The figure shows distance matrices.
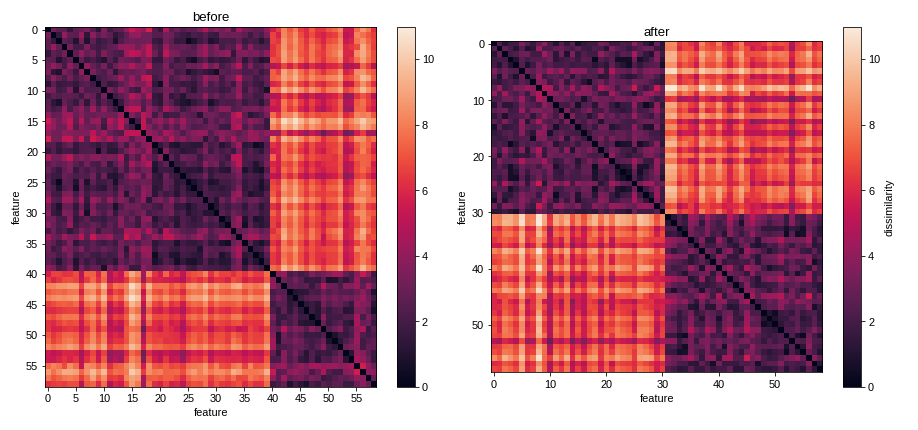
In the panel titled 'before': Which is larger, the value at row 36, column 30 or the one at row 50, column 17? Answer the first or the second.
the second
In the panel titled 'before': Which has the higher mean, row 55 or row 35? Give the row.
55
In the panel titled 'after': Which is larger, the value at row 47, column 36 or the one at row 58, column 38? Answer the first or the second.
the second
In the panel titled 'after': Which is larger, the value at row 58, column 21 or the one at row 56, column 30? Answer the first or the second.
the second
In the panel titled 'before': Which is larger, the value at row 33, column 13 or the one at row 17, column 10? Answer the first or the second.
the second
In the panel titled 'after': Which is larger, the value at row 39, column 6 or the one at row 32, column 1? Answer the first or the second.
the second
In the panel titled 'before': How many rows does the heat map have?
59
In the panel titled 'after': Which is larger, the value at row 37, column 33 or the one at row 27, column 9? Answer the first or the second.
the second
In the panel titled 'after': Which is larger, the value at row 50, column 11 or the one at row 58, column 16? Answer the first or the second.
the first
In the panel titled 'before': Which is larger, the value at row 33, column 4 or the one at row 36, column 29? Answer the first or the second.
the second
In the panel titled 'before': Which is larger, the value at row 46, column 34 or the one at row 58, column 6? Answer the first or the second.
the first
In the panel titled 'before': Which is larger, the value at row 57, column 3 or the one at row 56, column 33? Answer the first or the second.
the second
